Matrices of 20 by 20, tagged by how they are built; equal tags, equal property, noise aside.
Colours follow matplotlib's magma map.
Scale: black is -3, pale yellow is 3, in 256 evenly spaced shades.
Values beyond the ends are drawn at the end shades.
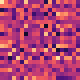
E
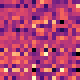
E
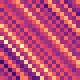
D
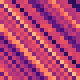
D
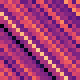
D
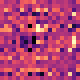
E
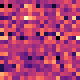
E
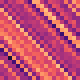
D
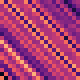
D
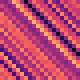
D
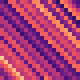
D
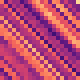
D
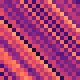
D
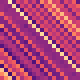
D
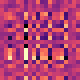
E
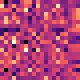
E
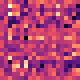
E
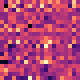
E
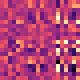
E
